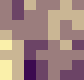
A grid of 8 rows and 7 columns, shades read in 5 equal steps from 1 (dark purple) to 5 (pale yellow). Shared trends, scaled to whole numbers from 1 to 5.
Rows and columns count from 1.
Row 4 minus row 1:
1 1 -1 0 1 -1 0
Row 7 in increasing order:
1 2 2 3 3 4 5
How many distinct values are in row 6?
3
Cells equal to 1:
2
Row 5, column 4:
2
